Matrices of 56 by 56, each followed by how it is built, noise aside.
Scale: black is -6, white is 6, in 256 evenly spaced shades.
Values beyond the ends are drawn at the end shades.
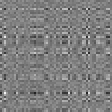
low rank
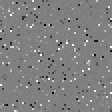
sparse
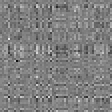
low rank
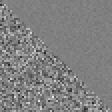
lower triangular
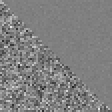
lower triangular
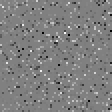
sparse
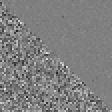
lower triangular
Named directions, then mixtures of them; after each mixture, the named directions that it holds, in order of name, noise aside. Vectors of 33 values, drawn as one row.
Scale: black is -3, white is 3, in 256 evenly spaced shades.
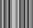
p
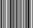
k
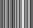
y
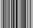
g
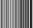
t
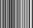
t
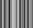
p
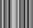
p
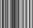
p, t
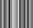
p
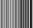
t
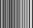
t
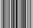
g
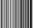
t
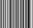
k, y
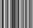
p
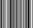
k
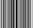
g, k
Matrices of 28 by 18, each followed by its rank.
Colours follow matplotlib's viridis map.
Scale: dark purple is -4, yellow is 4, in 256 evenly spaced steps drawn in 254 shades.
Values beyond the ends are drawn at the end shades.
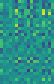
three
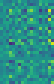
three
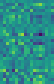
three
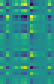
one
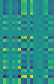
one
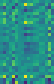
three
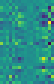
three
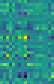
three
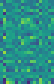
three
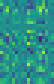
three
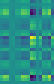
one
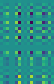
one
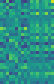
three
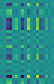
one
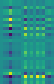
one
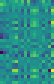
three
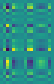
one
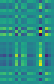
one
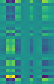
one
